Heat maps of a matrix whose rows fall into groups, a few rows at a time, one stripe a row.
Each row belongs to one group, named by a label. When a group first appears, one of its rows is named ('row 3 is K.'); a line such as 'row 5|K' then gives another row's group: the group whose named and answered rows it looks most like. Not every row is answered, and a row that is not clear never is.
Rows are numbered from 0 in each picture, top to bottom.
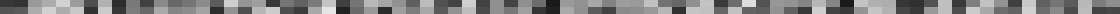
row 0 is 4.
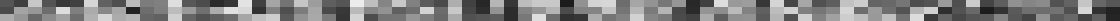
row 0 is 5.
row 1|5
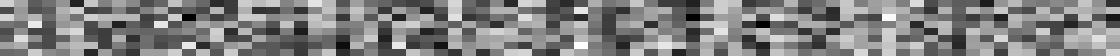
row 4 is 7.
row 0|5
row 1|7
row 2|5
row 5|7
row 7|4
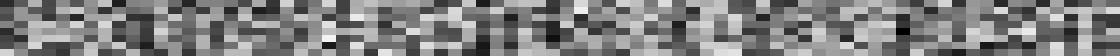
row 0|4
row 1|7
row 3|4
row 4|4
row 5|4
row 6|5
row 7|5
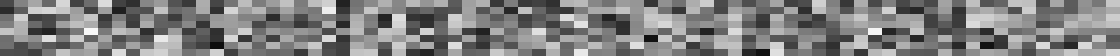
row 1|4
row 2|7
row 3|7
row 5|4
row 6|5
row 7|7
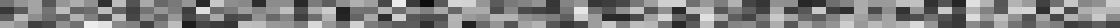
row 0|7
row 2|7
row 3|5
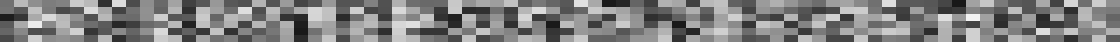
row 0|7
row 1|5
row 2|4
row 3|4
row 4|7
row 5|4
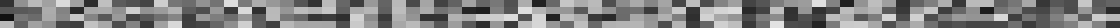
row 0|4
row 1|5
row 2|7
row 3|5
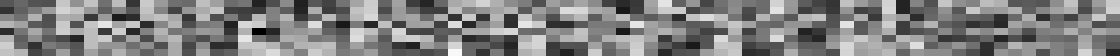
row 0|7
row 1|7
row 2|4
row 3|5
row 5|5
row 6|5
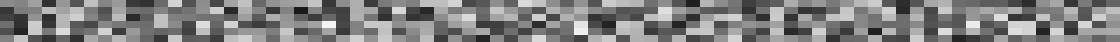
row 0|5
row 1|7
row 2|7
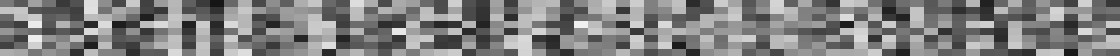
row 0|5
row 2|5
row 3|4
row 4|5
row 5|4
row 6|4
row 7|5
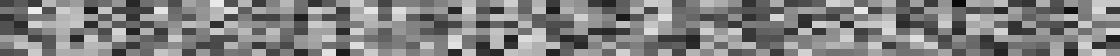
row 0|7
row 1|4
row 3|4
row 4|7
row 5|5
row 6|5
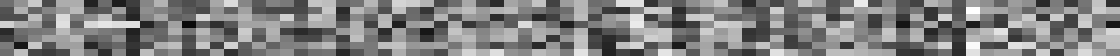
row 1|7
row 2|4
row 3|5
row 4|7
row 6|4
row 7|7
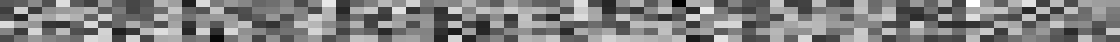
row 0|4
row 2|4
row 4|4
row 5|5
